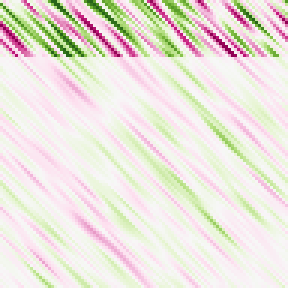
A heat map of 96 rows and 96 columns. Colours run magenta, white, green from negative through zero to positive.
Histogram: heavy tails on both sides. Grain: diagonal, down to the right. Seam: horizontal, 20% of the way down, the bottom part calmer. Slope: none.
